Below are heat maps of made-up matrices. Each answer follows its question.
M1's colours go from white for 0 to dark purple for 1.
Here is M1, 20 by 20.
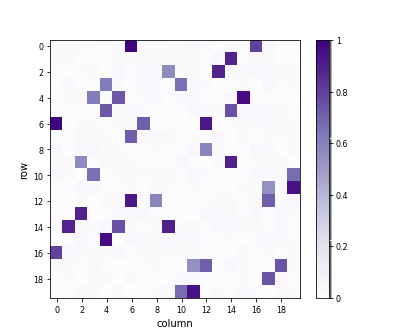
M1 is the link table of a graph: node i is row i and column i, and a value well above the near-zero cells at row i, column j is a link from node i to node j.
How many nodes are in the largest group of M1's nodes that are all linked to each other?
2
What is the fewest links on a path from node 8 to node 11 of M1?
3
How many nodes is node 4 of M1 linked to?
3
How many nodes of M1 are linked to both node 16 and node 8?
0
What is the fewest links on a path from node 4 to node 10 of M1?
2
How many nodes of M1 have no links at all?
0
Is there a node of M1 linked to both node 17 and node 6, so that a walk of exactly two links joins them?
yes
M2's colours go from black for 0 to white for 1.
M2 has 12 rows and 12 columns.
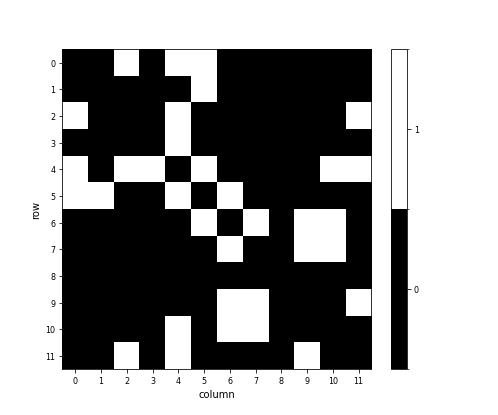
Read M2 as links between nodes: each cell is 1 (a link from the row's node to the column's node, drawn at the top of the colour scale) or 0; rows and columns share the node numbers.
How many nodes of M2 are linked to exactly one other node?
2
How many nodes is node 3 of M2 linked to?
1
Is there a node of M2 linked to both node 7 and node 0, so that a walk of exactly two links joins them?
no
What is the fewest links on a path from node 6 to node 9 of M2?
1
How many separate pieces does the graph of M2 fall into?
2
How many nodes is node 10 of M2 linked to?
3
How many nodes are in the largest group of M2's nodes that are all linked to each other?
3
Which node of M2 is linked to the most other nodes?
node 4
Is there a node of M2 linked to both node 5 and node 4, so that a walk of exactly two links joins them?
yes
